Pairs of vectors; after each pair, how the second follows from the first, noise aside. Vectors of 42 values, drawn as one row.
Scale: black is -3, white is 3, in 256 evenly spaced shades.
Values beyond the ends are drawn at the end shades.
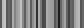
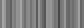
shrunk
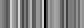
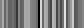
reversed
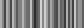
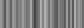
shrunk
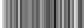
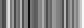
reversed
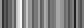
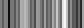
reversed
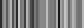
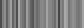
shrunk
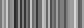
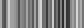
reversed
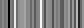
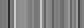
shrunk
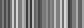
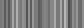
shrunk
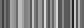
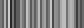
reversed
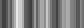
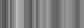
shrunk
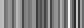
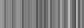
shrunk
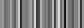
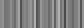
shrunk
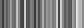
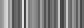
reversed
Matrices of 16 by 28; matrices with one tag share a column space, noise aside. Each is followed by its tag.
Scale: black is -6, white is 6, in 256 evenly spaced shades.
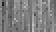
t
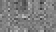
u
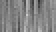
t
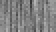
t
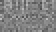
u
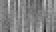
t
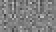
u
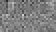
u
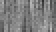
t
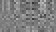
u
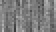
t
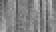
t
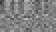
u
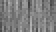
t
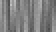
t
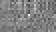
u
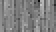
t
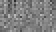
u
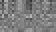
u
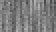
t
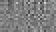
u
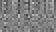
u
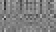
u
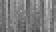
t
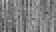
t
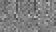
u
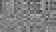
u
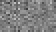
u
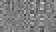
u
